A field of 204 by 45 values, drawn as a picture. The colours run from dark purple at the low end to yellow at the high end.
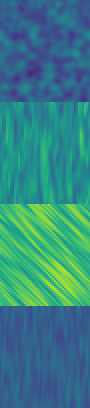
The table splits into 4 rows of 1 panel. Panel 1,1: low, blotchy. Panel 2,1: middling, streaked downward. Panel 3,1: high, slanting down to the right. Panel 4,1: low, streaked downward, faint in contrast.
